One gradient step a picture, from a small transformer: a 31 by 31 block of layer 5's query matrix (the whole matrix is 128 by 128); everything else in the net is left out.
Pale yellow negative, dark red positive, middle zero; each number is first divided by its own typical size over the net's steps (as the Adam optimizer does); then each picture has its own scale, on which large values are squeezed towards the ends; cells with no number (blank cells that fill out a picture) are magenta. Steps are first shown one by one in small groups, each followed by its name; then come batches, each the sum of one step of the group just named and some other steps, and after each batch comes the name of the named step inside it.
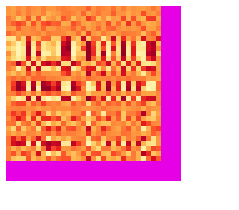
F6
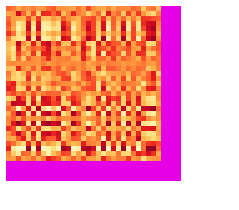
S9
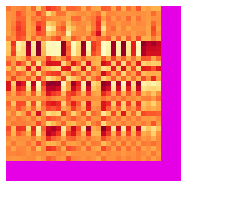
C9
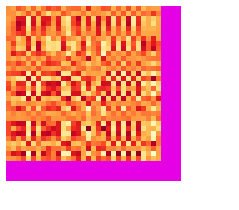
C9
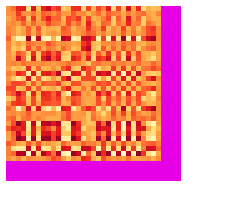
S9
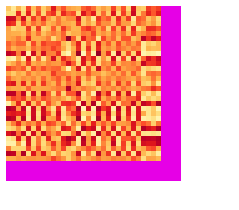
S9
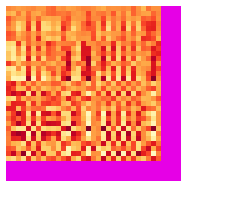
S9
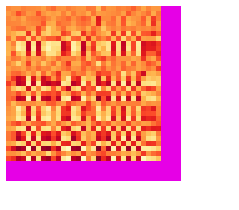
C9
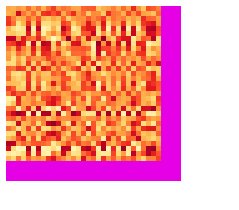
S9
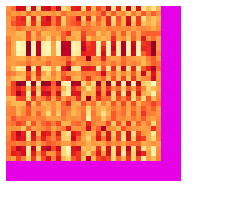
F6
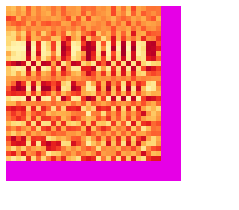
F6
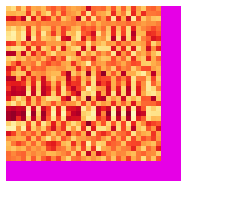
F6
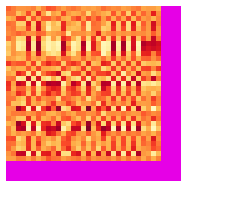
C9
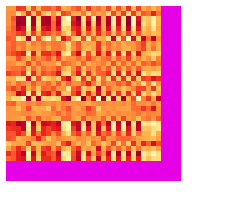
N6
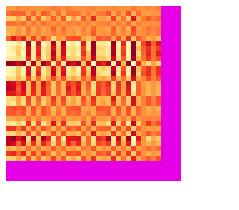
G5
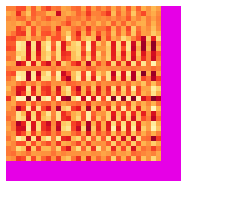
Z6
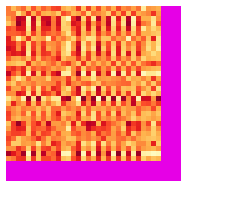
N6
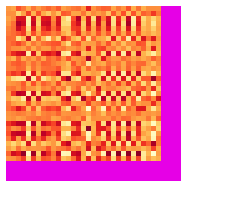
N6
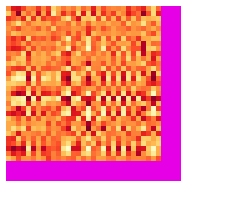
Z6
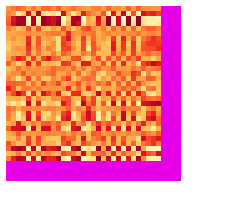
G5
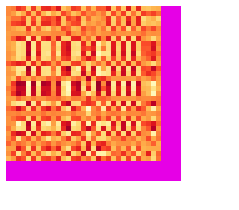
G5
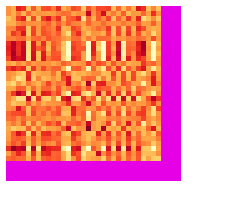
Z6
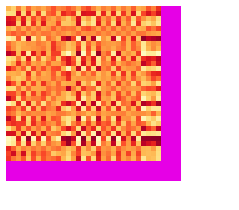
Z6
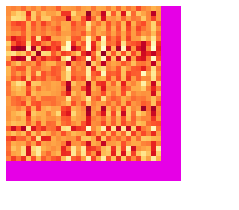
G5
